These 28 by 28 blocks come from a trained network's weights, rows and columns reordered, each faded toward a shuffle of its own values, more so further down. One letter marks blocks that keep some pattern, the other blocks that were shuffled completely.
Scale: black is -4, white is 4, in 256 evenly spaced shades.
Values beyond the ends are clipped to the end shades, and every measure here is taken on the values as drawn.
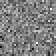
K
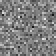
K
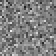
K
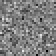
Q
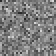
K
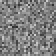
K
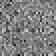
Q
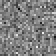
K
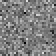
K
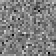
K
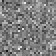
Q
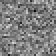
Q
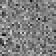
Q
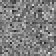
K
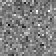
K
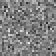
K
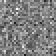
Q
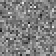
K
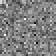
Q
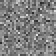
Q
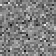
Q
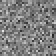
K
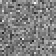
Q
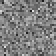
K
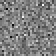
K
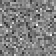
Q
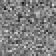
K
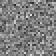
K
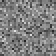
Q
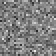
K
